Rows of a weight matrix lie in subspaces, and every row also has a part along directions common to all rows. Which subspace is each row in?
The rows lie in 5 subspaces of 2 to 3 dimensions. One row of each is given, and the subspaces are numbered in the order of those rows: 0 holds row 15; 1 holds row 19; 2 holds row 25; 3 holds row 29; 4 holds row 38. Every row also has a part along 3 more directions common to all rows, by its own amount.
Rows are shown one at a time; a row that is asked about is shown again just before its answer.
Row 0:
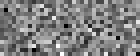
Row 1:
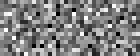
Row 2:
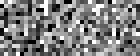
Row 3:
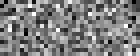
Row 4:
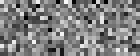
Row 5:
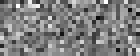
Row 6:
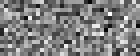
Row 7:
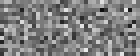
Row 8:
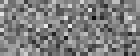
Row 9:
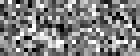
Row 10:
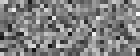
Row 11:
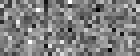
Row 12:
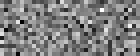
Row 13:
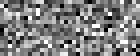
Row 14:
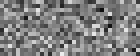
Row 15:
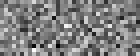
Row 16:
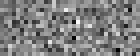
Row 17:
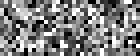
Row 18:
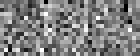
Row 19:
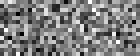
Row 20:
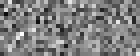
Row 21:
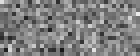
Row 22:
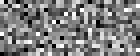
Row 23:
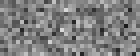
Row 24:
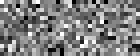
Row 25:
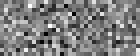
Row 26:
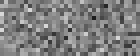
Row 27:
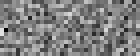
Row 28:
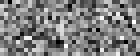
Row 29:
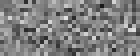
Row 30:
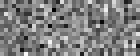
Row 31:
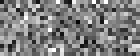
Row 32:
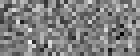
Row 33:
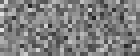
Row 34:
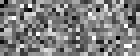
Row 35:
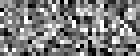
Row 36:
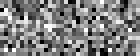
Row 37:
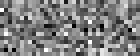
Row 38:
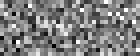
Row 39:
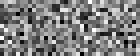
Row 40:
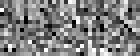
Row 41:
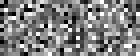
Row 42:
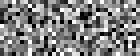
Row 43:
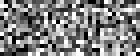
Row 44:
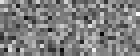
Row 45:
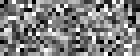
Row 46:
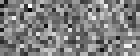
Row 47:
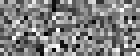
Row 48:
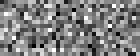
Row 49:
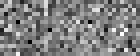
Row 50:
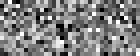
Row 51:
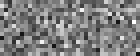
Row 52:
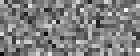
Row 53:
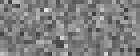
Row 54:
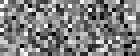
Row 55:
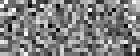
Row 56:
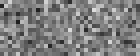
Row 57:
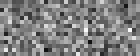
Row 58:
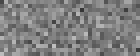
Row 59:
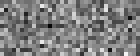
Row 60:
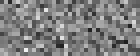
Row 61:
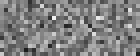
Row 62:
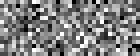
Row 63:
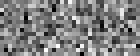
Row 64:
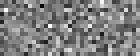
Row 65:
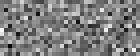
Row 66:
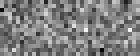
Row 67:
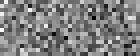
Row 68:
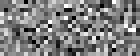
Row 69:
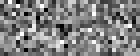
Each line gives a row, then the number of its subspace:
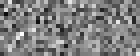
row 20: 4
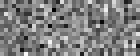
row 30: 2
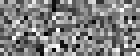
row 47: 2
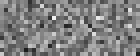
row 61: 0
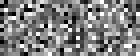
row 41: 3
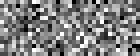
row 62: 0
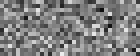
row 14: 1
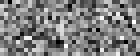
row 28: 4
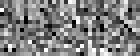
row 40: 2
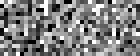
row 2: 1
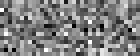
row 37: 2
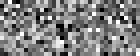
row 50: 4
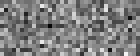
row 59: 2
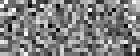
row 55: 3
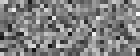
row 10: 0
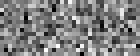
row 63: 2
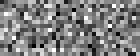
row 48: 0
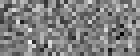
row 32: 1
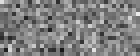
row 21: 0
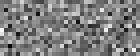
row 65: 1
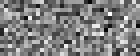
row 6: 1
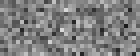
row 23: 2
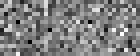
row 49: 1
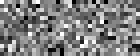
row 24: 0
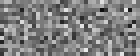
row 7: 1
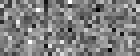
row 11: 1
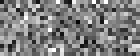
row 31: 0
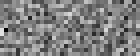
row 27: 1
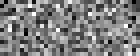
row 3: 3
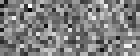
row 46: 3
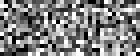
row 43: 4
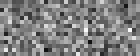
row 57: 2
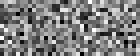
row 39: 1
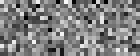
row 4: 0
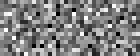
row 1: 0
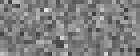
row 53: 4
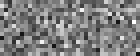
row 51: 4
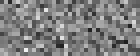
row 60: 4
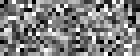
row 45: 3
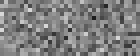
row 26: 3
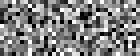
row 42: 1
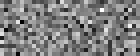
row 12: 1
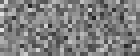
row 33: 3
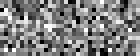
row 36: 2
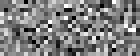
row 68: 3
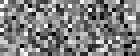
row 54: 3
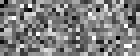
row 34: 3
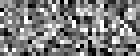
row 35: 2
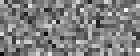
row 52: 4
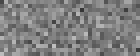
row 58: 4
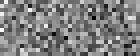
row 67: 3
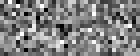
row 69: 4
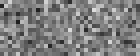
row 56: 1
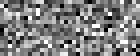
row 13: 1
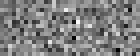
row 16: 2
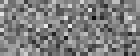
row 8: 3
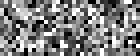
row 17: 2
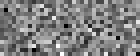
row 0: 0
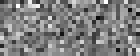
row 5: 0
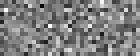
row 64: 3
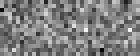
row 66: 2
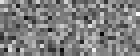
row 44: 0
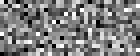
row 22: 4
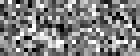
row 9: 4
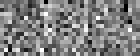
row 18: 2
